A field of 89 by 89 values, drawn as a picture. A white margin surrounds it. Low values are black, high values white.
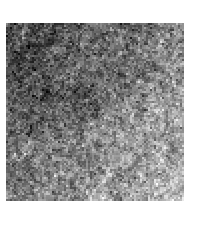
No row or column stands out. The field climbs toward the bottom right. The bottom right is the ninth with the highest average. The top left is the ninth with the lowest average. There are no regular stripes. Neither half mirrors the other. Overall the values sit about 50% of the way up the scale.
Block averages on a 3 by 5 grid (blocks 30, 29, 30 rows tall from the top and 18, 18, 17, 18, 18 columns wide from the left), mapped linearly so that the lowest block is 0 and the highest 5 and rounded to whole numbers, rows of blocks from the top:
01223 / 11234 / 23445
